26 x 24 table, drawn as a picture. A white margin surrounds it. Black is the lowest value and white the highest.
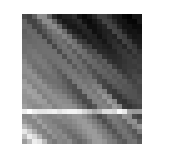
Ninth with the lowest average: top right. Odd lines: row 20. Ninth with the highest average: bottom left. Slope: up to the bottom left.
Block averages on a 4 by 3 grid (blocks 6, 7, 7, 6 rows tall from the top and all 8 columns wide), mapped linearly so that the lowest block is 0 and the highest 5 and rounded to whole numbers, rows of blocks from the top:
3 0 0 / 3 3 1 / 5 4 3 / 5 4 3
